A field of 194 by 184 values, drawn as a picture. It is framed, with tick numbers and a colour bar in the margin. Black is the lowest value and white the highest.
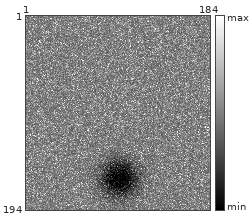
No single row or column stands out from its neighbours. The bottom middle is the ninth with the lowest average. One dip sinks in the bottom middle. Neither half mirrors the other. There are no regular stripes.
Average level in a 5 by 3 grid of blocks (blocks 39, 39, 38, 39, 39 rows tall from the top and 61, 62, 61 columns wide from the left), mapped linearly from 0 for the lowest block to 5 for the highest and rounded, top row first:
5 5 5 / 5 5 5 / 5 5 5 / 5 3 5 / 5 0 5
